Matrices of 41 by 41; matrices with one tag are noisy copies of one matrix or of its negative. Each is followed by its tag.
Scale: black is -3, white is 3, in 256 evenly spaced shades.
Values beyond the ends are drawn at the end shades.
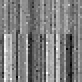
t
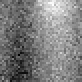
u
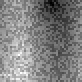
u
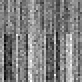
t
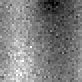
u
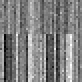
t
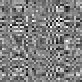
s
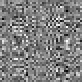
s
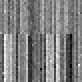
t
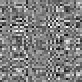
s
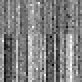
t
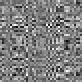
s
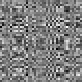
s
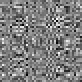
s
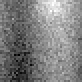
u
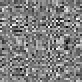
s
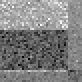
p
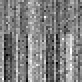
t
